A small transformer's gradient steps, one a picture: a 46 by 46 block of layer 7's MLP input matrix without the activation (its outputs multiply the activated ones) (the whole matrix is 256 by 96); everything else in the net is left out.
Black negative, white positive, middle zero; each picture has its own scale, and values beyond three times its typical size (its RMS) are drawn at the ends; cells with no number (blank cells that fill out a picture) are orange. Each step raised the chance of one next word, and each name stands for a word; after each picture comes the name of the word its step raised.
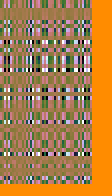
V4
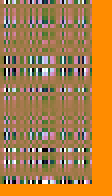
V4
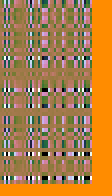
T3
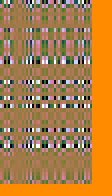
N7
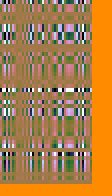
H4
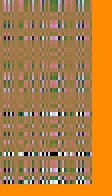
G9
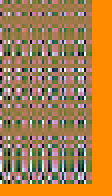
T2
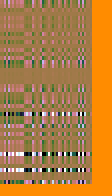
T3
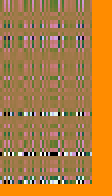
G9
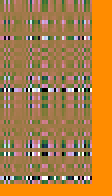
G9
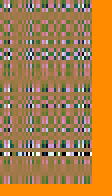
T3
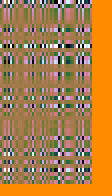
N7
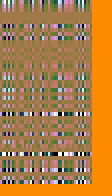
G9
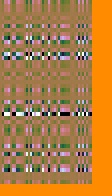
H4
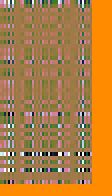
T3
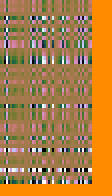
N7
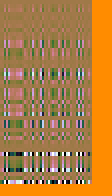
T2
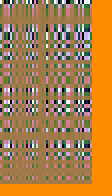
H4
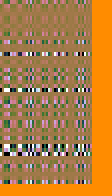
T2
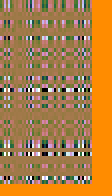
G9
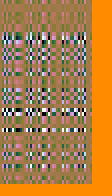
H4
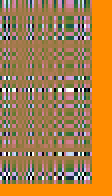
G9
